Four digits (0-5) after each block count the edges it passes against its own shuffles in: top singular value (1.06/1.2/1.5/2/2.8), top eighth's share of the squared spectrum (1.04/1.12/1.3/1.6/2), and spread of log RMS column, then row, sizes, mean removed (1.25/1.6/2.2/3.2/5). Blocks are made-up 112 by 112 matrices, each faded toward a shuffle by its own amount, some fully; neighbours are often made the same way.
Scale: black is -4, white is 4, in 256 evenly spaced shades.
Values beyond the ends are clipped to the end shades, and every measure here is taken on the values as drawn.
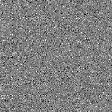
4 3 2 2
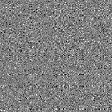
4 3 2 2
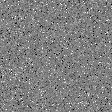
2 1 0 0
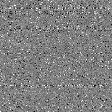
4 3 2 2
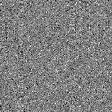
3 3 1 1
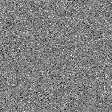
3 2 0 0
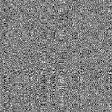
4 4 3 3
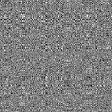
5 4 3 3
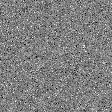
0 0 0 0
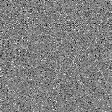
4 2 1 1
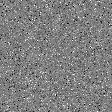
0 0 0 0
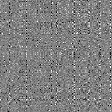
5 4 3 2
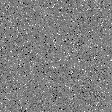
2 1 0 0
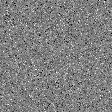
1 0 0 0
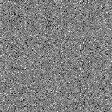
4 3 1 1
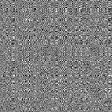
5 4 3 3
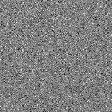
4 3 1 1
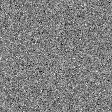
1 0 0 0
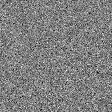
2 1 0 0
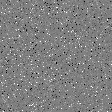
0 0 0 0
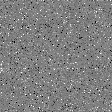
2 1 0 0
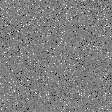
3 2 0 1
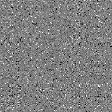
4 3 2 1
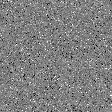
2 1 0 0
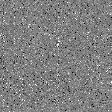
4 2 1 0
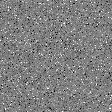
0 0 0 0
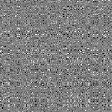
5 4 3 3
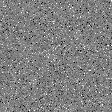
1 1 0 0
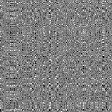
5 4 3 3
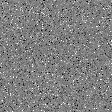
0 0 0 0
